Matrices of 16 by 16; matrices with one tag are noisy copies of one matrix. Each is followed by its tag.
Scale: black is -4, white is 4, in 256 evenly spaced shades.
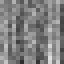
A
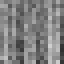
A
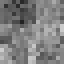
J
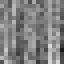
A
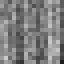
A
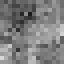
J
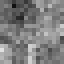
J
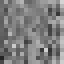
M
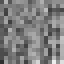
M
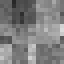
J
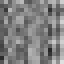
M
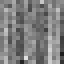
A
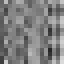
M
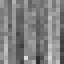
A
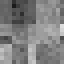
J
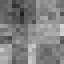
J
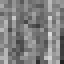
A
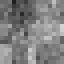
J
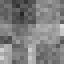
J
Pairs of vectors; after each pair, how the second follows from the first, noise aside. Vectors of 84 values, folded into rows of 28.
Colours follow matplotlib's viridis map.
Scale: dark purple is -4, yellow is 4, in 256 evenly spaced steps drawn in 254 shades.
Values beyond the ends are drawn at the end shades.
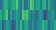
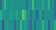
partly zeroed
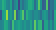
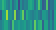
copied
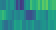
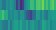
copied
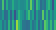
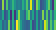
scaled up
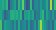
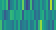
copied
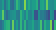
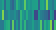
copied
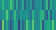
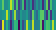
scaled up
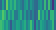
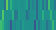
partly zeroed
